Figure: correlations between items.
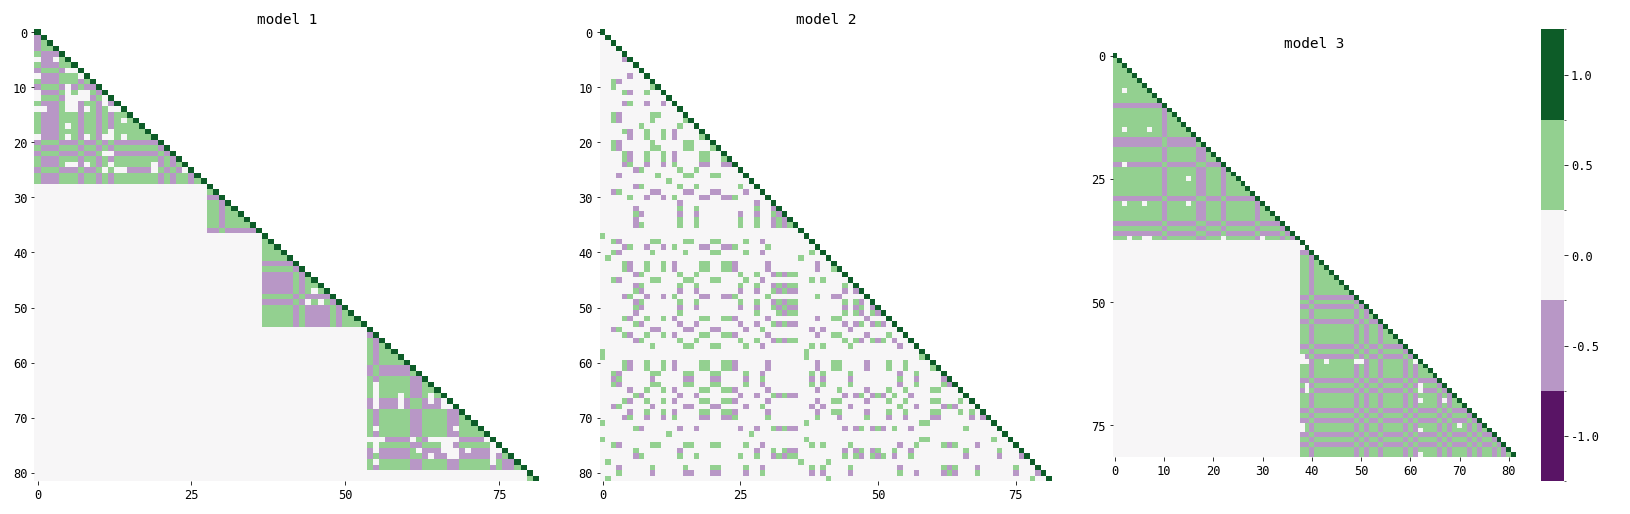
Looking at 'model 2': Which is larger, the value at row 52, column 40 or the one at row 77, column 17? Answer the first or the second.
the second
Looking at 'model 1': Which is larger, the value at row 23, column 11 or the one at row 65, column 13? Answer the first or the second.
the first
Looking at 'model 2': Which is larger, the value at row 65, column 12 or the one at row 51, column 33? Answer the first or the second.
the first
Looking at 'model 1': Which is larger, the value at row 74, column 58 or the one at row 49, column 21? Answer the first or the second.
the second
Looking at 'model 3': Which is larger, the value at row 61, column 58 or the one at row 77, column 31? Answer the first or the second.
the second
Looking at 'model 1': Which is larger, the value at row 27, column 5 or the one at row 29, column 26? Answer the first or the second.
the first
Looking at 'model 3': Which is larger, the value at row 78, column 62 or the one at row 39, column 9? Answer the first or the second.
the first
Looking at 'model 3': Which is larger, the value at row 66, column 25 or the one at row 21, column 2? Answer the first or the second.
the second
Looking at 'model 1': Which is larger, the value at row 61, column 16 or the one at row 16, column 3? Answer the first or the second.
the first
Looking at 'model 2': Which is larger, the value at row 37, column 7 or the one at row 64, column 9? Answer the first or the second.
the second
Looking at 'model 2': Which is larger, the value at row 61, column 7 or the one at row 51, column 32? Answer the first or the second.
the second
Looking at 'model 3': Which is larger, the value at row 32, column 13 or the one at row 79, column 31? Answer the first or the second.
the first
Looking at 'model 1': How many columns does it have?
82
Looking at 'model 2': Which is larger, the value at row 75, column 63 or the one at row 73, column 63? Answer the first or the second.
the second
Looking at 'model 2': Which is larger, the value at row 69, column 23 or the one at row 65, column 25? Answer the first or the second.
the first
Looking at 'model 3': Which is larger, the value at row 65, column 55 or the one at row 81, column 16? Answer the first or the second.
the first
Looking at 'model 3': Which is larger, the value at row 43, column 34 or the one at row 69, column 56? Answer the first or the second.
the second
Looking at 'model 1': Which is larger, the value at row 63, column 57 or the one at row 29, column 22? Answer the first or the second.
the first
